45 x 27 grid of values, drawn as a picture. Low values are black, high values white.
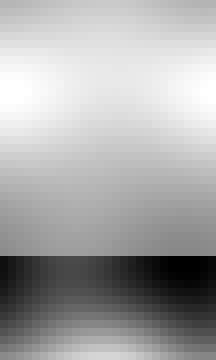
Seam: horizontal, 70% of the way down, the top part calmer. Ninth with the lowest average: bottom right. Calmest part: top middle. Lone odd cells: none.
